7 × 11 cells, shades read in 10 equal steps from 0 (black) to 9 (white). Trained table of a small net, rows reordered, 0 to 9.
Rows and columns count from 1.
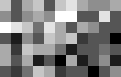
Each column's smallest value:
3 1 4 1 3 0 1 1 0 3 0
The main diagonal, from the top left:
7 3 7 3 6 0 3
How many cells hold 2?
4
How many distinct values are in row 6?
5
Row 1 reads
7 3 6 7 3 7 8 6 5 5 6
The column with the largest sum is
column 3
